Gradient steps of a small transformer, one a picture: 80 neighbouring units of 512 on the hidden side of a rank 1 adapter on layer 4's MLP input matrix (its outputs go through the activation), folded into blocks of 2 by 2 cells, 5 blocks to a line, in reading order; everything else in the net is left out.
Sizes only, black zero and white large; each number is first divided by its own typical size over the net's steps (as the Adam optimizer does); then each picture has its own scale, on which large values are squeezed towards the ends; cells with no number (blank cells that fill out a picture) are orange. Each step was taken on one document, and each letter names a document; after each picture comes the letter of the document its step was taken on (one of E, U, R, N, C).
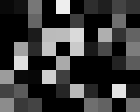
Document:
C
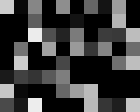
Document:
C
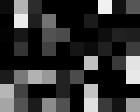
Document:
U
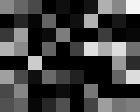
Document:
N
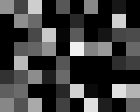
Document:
C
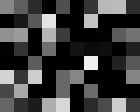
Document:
U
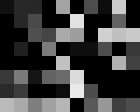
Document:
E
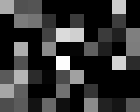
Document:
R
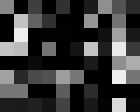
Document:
N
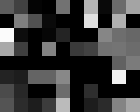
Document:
N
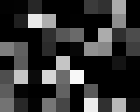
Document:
R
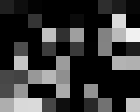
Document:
E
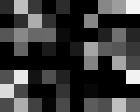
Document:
U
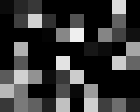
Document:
R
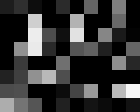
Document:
C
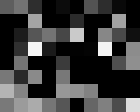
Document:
E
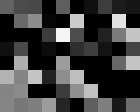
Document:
E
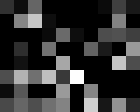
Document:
R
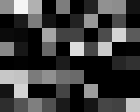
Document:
E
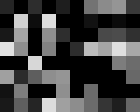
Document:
N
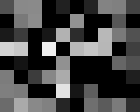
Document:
E
